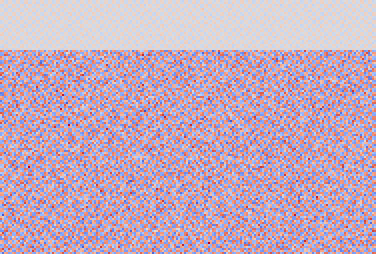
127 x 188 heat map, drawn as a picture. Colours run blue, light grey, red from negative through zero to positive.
The field is checkered. No single row or column stands out from its neighbours. The halves do not mirror each other. Overall the values sit about 50% of the way up the scale. No overall slope runs across the table. The top part is calmer, up to a seam about 20% of the way down.
